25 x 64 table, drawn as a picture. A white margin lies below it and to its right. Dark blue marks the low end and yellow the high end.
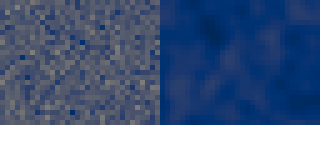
It is made of 1 by 2 panels. Panel 1,1: low, fine-grained. Panel 1,2: very low, blotchy, faint in contrast.
